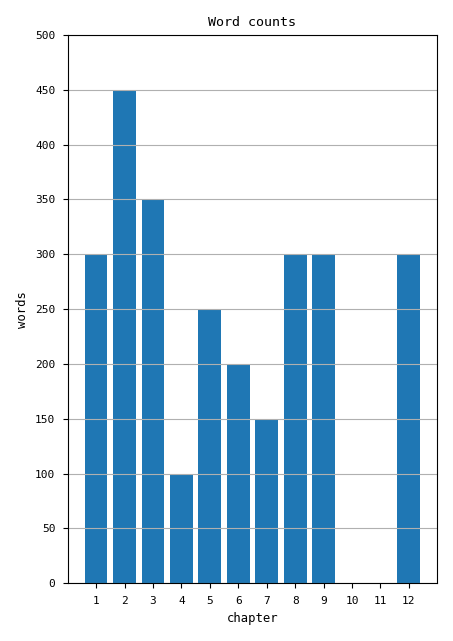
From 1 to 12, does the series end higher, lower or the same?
the same
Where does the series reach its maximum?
2
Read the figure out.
Title: Word counts
x-axis: chapter, ticks 1 2 3 4 5 6 7 8 9 10 11 12
y-axis: words, ticks 0 50 100 150 200 250 300 350 400 450 500
Values:
300 450 350 100 250 200 150 300 300 0 0 300
